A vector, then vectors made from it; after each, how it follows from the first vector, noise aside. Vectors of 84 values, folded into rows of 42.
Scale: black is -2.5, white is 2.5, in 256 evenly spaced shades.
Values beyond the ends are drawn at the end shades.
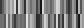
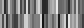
reversed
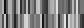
reversed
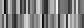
reversed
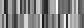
reversed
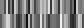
wrapped around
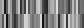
reversed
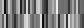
reversed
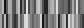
reversed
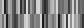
reversed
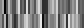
reversed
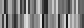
reversed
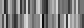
reversed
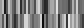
reversed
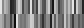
wrapped around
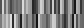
wrapped around
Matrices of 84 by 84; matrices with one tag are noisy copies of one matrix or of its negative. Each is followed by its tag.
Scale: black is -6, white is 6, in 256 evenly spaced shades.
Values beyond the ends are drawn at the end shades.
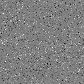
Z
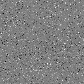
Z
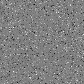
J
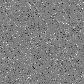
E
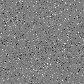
Z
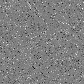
E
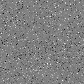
Z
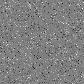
E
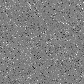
E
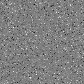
J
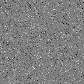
E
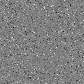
J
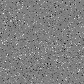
Z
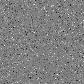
J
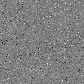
Z
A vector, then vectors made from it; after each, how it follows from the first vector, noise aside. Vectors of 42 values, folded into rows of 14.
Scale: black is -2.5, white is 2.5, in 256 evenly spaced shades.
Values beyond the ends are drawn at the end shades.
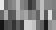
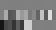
partly zeroed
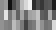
reversed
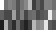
sign-scrambled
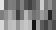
sign-scrambled
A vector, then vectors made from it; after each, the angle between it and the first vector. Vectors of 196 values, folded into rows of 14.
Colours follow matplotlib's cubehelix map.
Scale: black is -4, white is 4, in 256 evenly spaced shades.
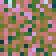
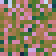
nearly parallel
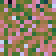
nearly opposite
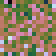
nearly opposite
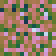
orthogonal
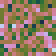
orthogonal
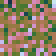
nearly opposite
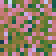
nearly parallel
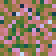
orthogonal
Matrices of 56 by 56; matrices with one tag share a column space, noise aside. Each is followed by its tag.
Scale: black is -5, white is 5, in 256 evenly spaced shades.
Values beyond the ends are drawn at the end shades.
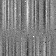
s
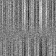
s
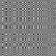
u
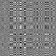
u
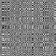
u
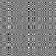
u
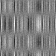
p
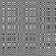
u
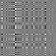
u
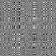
u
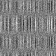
p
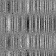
p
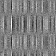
p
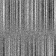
s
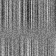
s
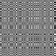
u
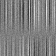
s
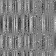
p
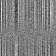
s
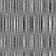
p
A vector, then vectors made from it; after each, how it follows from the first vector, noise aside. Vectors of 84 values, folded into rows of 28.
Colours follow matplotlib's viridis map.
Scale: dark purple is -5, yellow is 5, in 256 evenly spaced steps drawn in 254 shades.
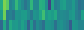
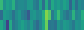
wrapped around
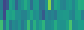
negated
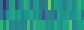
negated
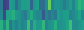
negated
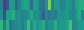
negated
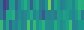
negated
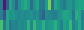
negated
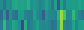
wrapped around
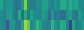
wrapped around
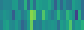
wrapped around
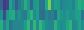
negated
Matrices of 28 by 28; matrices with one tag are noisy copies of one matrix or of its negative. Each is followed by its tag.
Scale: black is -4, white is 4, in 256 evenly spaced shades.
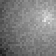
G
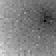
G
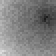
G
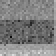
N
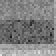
N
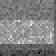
N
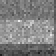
N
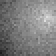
G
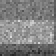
N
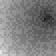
G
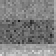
N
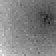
G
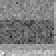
N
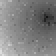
G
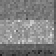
N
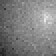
G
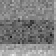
N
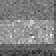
N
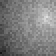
G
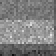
N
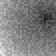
G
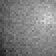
G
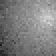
G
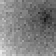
G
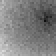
G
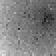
G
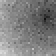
G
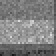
N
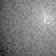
G
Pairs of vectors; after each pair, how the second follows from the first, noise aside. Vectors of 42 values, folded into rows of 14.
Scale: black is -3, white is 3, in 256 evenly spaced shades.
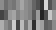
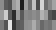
reversed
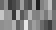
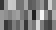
shuffled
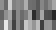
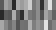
reversed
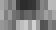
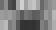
reversed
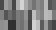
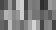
reversed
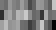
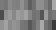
shrunk
